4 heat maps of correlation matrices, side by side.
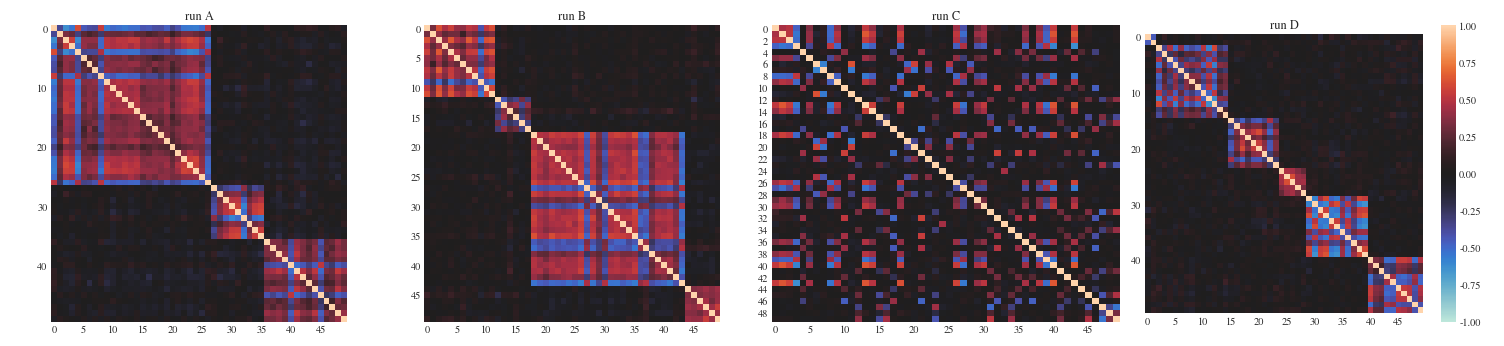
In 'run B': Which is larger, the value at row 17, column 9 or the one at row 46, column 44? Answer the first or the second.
the second
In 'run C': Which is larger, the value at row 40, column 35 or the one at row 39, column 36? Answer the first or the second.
the first
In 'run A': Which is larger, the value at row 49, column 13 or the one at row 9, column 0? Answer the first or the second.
the first
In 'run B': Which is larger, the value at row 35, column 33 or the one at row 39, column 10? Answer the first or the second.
the first
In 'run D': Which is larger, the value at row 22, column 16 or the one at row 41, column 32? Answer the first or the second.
the second
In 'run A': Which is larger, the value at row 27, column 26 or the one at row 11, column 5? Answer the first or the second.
the second
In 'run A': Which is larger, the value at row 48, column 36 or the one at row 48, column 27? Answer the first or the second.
the first
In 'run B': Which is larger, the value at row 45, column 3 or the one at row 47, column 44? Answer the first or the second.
the second
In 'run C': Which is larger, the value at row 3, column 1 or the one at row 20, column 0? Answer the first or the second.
the second
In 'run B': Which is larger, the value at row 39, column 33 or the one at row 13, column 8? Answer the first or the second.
the first
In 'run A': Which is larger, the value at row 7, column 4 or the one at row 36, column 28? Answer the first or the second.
the second
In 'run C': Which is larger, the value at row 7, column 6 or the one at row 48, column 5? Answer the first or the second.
the second
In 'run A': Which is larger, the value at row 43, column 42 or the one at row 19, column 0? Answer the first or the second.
the first
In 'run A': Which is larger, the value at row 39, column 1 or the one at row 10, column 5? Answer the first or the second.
the second
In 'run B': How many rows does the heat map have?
50
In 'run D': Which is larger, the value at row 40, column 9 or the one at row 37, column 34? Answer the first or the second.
the first
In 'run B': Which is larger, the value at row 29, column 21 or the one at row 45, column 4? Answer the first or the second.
the first
